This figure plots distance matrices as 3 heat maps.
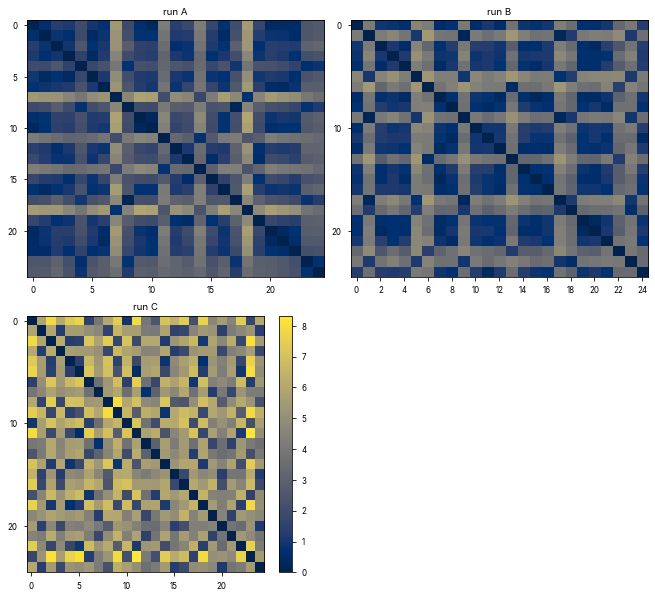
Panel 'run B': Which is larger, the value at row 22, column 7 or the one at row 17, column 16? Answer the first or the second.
the second
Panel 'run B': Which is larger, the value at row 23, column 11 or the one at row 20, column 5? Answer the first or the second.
the second
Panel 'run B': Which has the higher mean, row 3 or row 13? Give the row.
13
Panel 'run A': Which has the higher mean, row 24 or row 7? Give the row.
7
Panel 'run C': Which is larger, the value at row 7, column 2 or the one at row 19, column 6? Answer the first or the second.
the first
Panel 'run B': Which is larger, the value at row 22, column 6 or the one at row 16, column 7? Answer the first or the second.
the first
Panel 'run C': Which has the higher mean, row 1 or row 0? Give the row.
0
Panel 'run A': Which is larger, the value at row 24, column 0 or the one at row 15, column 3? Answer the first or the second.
the first
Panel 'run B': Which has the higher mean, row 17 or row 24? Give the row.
17
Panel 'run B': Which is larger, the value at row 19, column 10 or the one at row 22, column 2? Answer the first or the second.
the second
